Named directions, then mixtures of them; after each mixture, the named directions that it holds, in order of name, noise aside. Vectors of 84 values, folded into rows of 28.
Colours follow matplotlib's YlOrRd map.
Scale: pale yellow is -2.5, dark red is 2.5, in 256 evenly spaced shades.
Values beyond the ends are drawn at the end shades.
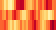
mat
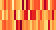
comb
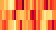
comb, mat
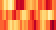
mat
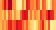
comb, mat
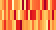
comb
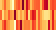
comb, mat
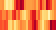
mat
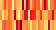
comb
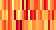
comb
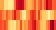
mat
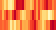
mat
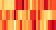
comb, mat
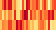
comb, mat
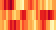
mat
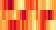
mat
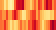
mat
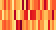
comb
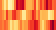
mat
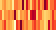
comb, mat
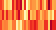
comb, mat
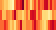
comb, mat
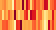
comb, mat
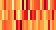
comb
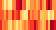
comb, mat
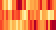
comb, mat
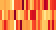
comb, mat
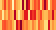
comb
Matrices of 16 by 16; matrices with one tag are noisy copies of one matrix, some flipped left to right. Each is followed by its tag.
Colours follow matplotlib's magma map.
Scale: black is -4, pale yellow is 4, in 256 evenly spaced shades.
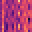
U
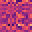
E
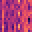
U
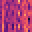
U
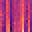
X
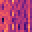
U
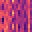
U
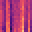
X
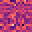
E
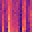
X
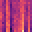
X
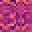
E
